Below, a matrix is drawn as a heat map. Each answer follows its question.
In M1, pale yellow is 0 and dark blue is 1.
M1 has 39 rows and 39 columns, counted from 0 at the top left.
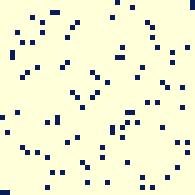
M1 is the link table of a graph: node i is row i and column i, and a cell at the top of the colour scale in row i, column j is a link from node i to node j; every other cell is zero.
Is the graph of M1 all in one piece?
yes
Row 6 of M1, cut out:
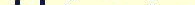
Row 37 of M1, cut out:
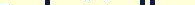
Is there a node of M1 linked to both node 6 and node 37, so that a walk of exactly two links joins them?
no
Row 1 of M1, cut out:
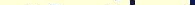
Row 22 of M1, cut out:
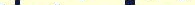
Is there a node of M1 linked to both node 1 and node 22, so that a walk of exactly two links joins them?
yes
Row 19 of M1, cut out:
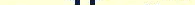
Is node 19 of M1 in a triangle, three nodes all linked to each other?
no
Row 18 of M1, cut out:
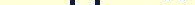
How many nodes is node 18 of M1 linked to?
2
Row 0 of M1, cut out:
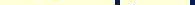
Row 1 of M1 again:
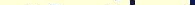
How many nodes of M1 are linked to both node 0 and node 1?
1
